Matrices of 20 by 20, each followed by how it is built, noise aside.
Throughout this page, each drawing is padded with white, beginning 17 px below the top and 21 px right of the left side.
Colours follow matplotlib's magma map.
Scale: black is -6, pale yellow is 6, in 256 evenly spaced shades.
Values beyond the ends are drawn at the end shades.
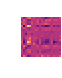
low rank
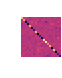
diagonal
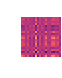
low rank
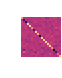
diagonal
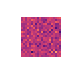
low rank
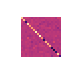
diagonal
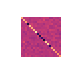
diagonal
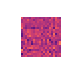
low rank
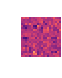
low rank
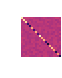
diagonal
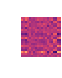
low rank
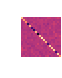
diagonal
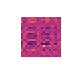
low rank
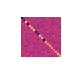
diagonal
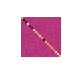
diagonal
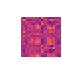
low rank
